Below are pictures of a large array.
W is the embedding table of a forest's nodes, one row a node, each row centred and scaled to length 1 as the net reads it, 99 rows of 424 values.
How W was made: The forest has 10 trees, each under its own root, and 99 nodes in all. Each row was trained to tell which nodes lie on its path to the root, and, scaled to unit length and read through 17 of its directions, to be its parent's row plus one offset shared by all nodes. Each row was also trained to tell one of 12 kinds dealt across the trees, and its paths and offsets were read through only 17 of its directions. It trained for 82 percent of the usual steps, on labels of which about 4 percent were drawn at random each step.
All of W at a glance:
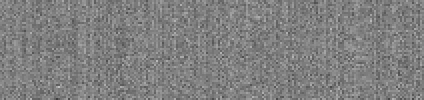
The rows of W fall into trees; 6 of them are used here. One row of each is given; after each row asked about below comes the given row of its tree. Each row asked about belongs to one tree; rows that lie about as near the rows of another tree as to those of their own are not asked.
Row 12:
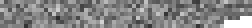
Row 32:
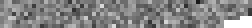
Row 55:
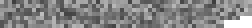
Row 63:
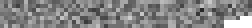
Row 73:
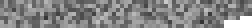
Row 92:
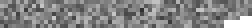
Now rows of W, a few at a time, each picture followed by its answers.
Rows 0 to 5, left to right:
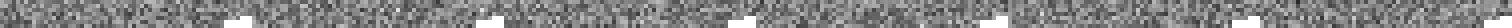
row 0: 92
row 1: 63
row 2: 92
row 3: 55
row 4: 12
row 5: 73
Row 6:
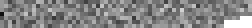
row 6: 73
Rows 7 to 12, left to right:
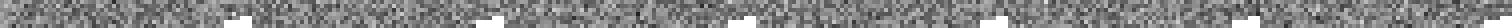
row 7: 32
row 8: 55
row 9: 12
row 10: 92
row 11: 12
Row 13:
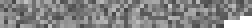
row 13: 92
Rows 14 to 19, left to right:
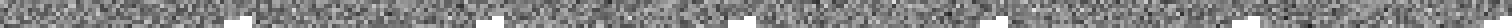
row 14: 92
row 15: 55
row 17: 12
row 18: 12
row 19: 32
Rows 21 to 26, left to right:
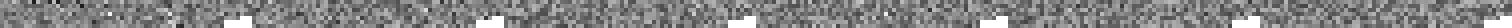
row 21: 32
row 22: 73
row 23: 63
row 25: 92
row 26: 63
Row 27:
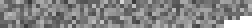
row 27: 73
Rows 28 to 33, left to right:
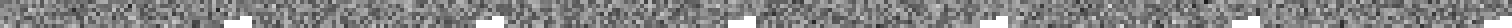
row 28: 32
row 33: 12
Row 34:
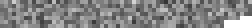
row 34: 32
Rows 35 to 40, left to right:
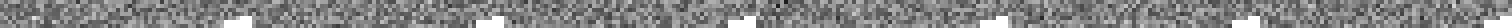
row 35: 92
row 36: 92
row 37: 63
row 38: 92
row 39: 92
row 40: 63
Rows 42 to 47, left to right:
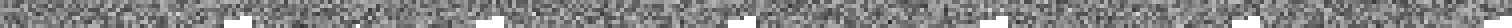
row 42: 63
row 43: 32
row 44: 63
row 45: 32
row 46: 32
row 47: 73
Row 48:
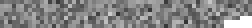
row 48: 32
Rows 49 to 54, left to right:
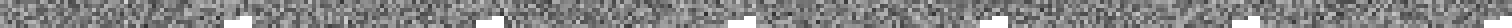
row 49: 63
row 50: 92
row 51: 73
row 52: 12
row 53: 32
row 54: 73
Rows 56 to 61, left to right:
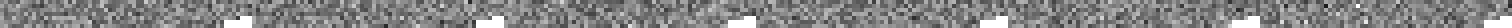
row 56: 32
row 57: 32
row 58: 73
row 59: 73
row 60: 12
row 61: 12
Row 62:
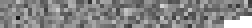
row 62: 12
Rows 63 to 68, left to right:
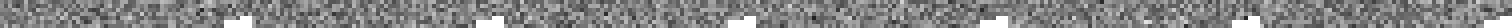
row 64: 73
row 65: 73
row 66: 12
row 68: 73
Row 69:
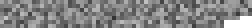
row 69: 92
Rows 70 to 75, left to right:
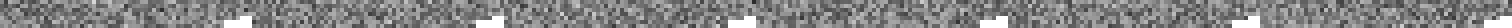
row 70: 63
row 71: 55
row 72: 55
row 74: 55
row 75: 12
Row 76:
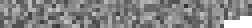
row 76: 32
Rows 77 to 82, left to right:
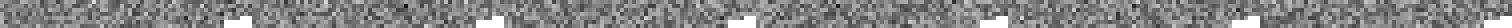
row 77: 12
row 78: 32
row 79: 63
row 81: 12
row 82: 92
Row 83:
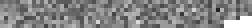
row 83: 32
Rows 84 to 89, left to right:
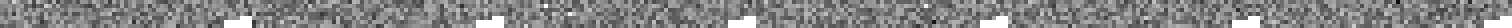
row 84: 32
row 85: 32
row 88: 12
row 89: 55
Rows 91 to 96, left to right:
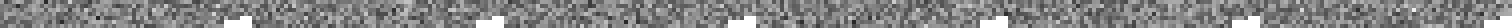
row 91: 12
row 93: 63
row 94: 32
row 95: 73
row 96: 55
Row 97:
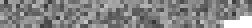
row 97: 55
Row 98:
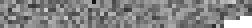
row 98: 32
